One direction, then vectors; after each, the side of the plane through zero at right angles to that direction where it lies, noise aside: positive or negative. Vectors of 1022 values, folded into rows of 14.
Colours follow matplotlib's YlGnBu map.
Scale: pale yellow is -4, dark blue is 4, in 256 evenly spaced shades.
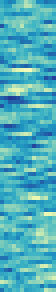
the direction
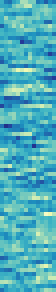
positive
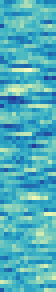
positive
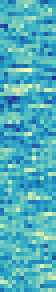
positive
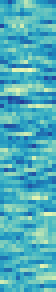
positive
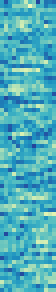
positive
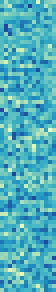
negative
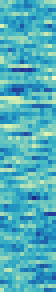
negative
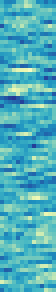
positive
